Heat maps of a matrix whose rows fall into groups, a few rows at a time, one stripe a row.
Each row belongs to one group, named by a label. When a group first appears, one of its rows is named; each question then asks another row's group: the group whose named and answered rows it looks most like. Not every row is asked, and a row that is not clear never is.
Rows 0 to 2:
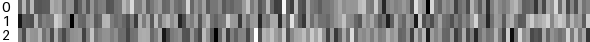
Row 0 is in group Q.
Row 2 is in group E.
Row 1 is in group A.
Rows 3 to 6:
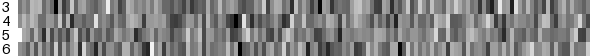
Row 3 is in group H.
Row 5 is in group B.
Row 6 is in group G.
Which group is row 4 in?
B
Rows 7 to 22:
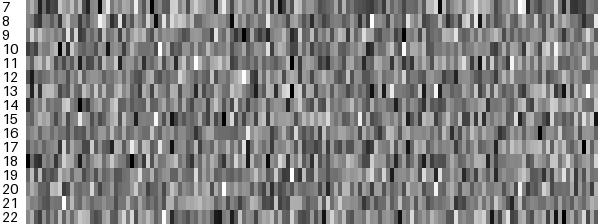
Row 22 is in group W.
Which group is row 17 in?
G
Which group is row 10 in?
G
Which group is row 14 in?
A
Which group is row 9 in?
B
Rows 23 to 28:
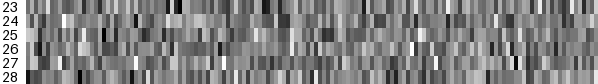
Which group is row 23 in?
H
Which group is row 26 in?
W
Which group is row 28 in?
A
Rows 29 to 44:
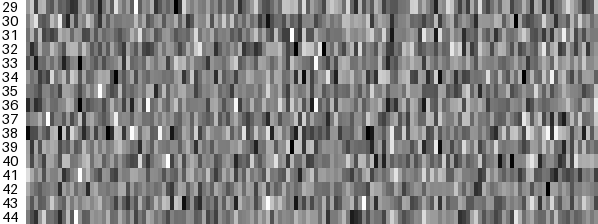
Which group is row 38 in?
G
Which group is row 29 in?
H
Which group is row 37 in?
H
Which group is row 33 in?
A
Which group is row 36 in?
A
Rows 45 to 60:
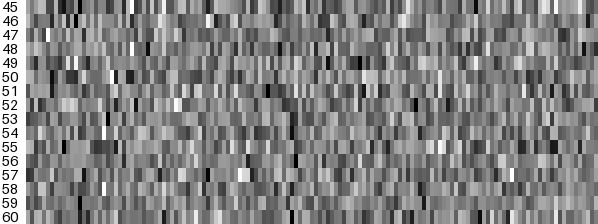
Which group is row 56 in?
G
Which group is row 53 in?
G
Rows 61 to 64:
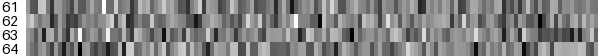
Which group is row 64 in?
A
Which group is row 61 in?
B
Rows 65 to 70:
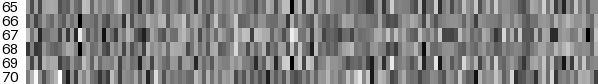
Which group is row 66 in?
A
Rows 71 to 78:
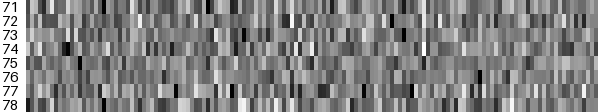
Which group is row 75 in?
A
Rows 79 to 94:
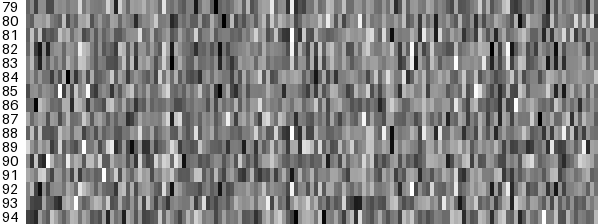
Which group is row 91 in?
B
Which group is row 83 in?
W
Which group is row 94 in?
G
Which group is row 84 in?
G
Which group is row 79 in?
W
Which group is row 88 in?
Q
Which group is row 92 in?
W
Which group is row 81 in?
Q
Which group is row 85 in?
W
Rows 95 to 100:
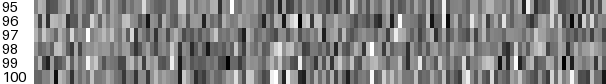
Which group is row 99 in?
W
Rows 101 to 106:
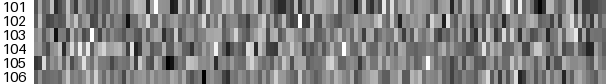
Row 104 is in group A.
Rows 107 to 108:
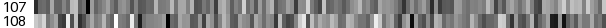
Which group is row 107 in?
A
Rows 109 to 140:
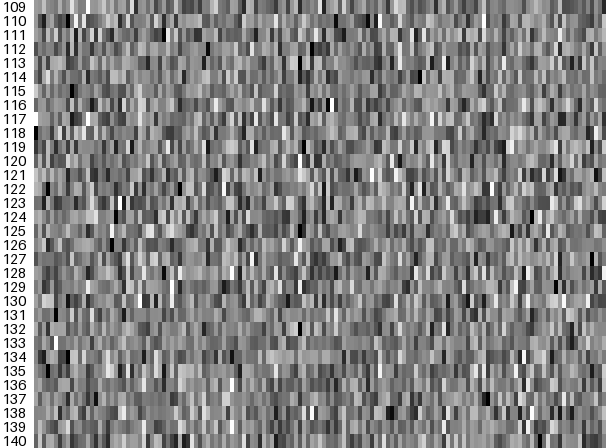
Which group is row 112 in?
G
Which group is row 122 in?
W
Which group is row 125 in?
B
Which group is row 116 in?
G
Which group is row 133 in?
H
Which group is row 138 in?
H
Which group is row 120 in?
Q
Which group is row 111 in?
G
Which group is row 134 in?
E
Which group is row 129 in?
W
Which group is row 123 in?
G
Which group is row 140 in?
H
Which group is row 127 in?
G
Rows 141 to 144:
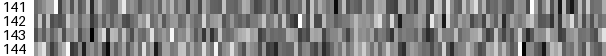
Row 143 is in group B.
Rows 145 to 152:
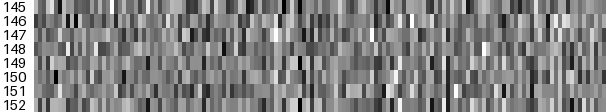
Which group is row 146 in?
G
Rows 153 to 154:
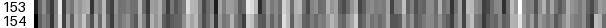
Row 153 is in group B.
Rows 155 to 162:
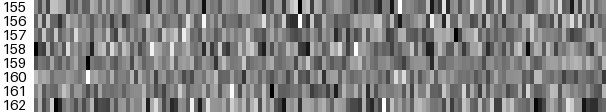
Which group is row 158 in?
B
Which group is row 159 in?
A
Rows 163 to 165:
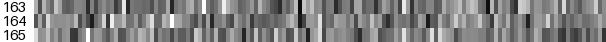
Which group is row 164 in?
B
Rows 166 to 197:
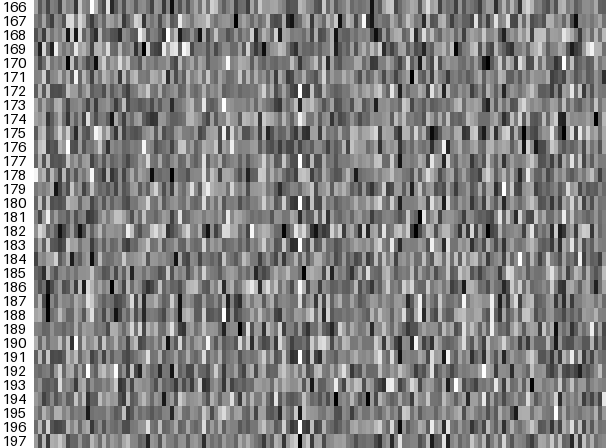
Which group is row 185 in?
G
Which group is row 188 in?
W
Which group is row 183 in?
Q
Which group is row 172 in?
Q
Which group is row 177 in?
Q
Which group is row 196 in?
Q
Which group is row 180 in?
Q
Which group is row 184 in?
H
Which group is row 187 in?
W
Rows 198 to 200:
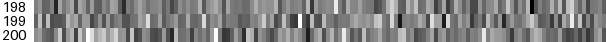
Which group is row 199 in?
Q
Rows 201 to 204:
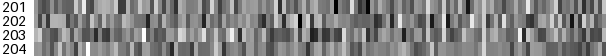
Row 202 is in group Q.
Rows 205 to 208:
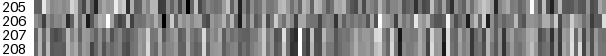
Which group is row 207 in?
Q
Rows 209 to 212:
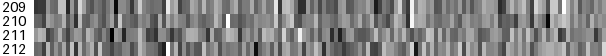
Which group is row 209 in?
G
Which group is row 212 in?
G
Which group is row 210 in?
G
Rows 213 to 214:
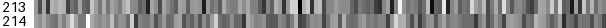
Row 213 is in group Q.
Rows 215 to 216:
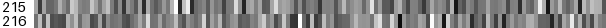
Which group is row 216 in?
Q
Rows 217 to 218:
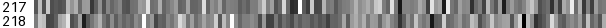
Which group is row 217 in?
Q
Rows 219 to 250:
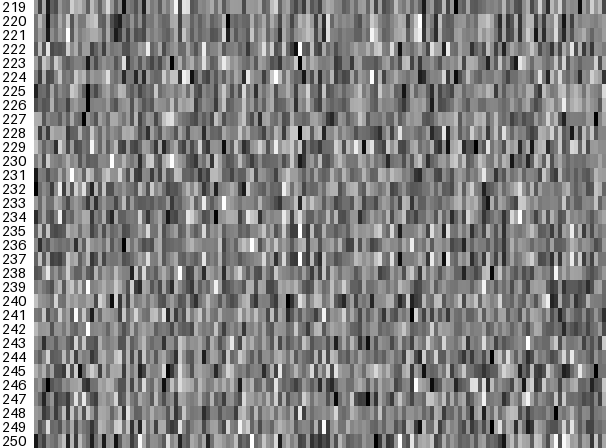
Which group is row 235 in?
Q
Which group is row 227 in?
B
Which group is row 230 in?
B
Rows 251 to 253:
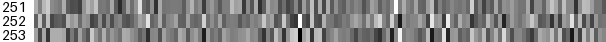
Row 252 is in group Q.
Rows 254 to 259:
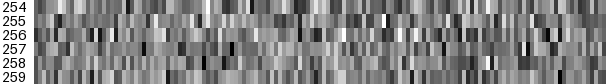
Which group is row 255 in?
H
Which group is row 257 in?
E
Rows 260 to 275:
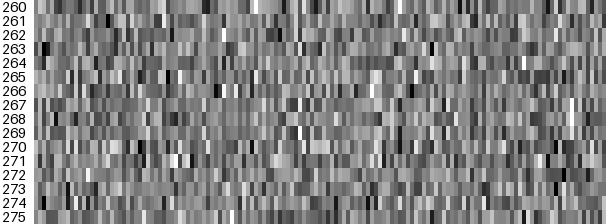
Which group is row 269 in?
Q
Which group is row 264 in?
E
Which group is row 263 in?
A
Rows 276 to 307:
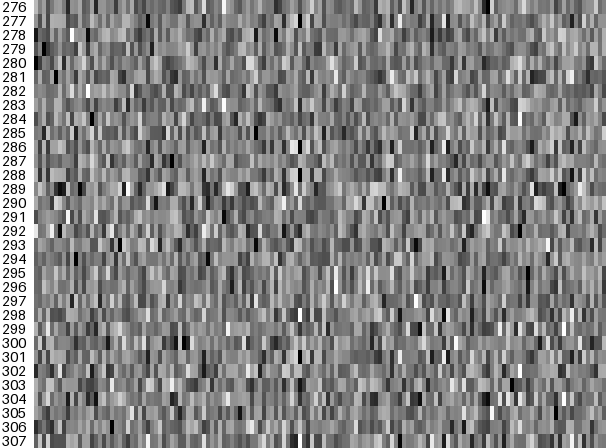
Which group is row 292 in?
B
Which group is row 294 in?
G
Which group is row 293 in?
G
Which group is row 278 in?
A
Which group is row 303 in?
B
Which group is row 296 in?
E
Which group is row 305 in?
W
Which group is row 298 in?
Q
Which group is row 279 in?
A
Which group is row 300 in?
H
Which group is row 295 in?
E
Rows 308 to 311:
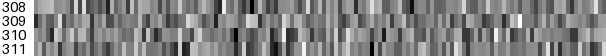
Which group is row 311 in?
H
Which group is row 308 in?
B
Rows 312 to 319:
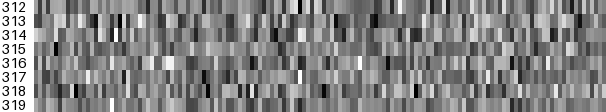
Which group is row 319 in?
B
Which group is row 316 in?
B
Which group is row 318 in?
G
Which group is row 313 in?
G
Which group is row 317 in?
W
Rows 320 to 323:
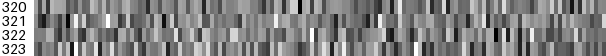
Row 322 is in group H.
